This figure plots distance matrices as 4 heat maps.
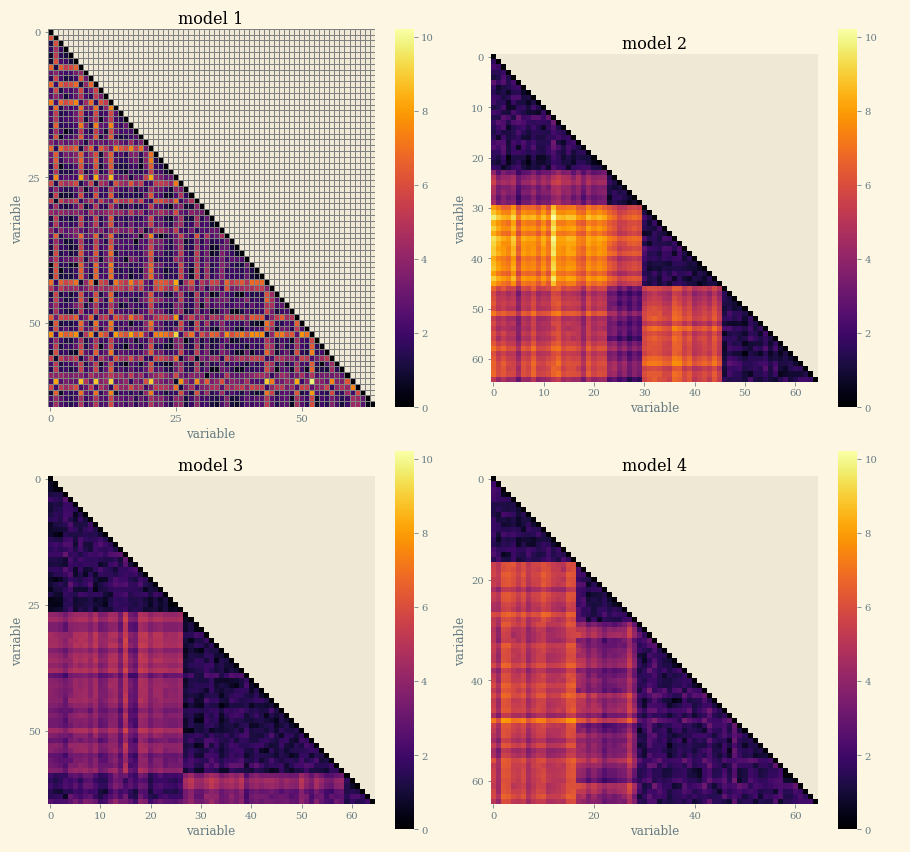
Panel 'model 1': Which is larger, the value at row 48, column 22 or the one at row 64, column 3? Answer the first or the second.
the first
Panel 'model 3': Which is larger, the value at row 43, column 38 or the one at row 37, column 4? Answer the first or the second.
the second
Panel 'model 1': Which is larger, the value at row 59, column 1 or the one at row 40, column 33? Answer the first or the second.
the first
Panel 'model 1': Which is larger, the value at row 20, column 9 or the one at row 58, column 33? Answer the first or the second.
the first
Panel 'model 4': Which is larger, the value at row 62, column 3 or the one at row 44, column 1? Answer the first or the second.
the first
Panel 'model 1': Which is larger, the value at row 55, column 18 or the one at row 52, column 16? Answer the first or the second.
the second
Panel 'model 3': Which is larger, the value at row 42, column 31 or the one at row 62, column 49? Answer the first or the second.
the second
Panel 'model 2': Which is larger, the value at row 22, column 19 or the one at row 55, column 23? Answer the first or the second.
the second
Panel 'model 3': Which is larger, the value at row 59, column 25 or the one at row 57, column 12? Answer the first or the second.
the second
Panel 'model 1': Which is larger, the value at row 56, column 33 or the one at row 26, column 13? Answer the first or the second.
the second
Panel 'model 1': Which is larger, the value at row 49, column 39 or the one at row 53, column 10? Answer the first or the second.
the first
